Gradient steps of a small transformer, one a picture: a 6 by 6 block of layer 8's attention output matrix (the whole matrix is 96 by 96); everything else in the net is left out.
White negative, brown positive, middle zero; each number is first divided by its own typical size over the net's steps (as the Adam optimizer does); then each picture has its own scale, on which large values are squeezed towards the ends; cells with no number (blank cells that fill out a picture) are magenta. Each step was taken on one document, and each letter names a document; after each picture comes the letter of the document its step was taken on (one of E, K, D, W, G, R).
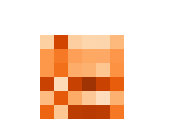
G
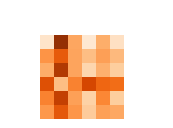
G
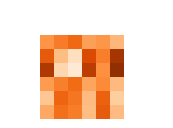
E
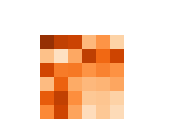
G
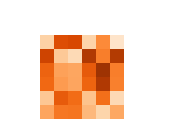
E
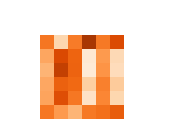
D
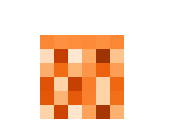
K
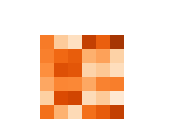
D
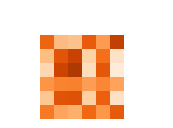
D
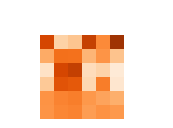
D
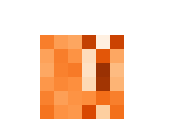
D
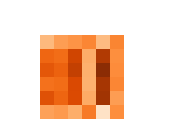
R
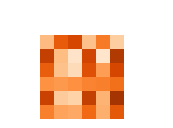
E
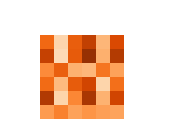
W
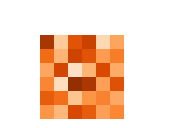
G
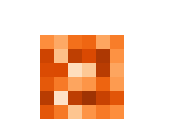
W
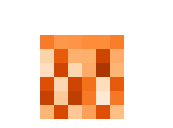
K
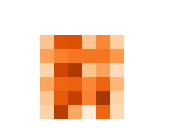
W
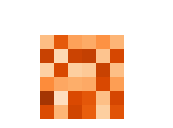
G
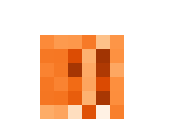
R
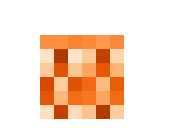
K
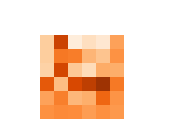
G
